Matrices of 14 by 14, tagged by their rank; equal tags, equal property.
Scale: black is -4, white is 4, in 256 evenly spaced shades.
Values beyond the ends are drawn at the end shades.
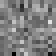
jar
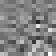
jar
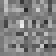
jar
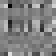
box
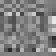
box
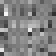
jar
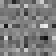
jar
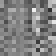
jar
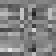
box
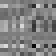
box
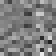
jar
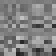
box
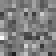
jar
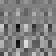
box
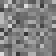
jar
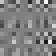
box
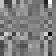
box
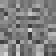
jar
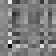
box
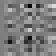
box
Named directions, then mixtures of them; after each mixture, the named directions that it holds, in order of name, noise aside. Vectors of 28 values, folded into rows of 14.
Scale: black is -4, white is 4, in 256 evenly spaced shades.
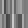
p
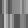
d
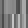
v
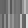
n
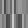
p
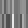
p, v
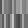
d, p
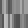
d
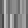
d, v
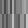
n, p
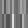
p, v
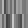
p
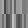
p
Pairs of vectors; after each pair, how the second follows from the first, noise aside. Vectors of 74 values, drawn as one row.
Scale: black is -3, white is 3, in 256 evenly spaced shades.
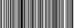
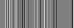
partly zeroed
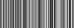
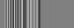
partly zeroed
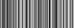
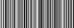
shuffled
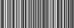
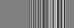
partly zeroed
